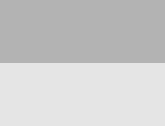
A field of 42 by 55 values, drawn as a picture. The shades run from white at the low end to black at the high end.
The table splits into 2 rows of 1 panel. Panel 1,1: low, flat. Panel 2,1: very low, flat.
